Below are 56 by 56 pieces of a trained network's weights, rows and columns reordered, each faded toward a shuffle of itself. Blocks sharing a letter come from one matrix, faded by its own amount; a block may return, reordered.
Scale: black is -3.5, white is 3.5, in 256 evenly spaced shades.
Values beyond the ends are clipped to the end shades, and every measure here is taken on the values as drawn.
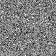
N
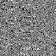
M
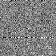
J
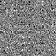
M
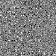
M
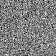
N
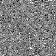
M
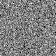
N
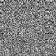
J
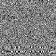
J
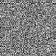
J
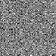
M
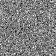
N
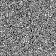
N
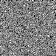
N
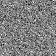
N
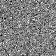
N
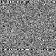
J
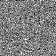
N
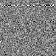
J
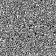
N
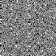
M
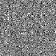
M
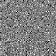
M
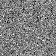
N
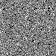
N
